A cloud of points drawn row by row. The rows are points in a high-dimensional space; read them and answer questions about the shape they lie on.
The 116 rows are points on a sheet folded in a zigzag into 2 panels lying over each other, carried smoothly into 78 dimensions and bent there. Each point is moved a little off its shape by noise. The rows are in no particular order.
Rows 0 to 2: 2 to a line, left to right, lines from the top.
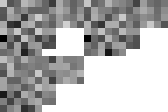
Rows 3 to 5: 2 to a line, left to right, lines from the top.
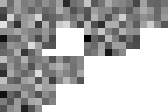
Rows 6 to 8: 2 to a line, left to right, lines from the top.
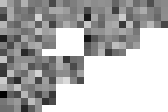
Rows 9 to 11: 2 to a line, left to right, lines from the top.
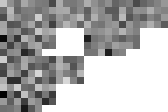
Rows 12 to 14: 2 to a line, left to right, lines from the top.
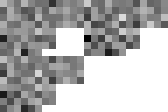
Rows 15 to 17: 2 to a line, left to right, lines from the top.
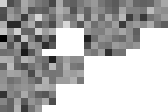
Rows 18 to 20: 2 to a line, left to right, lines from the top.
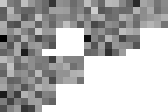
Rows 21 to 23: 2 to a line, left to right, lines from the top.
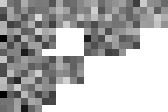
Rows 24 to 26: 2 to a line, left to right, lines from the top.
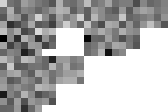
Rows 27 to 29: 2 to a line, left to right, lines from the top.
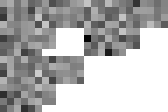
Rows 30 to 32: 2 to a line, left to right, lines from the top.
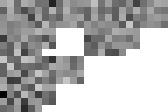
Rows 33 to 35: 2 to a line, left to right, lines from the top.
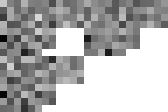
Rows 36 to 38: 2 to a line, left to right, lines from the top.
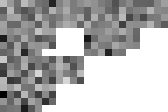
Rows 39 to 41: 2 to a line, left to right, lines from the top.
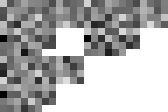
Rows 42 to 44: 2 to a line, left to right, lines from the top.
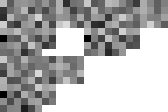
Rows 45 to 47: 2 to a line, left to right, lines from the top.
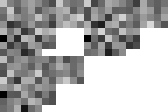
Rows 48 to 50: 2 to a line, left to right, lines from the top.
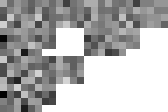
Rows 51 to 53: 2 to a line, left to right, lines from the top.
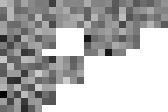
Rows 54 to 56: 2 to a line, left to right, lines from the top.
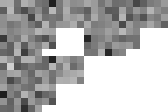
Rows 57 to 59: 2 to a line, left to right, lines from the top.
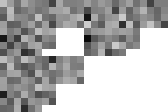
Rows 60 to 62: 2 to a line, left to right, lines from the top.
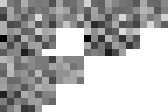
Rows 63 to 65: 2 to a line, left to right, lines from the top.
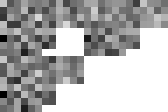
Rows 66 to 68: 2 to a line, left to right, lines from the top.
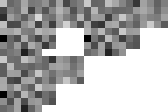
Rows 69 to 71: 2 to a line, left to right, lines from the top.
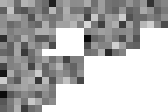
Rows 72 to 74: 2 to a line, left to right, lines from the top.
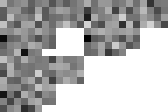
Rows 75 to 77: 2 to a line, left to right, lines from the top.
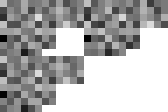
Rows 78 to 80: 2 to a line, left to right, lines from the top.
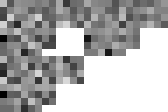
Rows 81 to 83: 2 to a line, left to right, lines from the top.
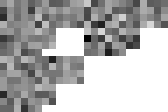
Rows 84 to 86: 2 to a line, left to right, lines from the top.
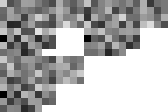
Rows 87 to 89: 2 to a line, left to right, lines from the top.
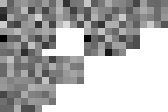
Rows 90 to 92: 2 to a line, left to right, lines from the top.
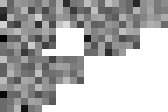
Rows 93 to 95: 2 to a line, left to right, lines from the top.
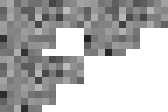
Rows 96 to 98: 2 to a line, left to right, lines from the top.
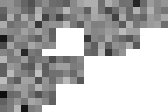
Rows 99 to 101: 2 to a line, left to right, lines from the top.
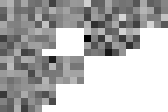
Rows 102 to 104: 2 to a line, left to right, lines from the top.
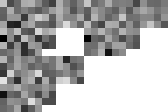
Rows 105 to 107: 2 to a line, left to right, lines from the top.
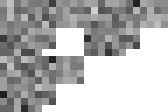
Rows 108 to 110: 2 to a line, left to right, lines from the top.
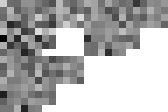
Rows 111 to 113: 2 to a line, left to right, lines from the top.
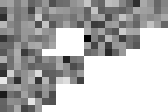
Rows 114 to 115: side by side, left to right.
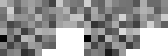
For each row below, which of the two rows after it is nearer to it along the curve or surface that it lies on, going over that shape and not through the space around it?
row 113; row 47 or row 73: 47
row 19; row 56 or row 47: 56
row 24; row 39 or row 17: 39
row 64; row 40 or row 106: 40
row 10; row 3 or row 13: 3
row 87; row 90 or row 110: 90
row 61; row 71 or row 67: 67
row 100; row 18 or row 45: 45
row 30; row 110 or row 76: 110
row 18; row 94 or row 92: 92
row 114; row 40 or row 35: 40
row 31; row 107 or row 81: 81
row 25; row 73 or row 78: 78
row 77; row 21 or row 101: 21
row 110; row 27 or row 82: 82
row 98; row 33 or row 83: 83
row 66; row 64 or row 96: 64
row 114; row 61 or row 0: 61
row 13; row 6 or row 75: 75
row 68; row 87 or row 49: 87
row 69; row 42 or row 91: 91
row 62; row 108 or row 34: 108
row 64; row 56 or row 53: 53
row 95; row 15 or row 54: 54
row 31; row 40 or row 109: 40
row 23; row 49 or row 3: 3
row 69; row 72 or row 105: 72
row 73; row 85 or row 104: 85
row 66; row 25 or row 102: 102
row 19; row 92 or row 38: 92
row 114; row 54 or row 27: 27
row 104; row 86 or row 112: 112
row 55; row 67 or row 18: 18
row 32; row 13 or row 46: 46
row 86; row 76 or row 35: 76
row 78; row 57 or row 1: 1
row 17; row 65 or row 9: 65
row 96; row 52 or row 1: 52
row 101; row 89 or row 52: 52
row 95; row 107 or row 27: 107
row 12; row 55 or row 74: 55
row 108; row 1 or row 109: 1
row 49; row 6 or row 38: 6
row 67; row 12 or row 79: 12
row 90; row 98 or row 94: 98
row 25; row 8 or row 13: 8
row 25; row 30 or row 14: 30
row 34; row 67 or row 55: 55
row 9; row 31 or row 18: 31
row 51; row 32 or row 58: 58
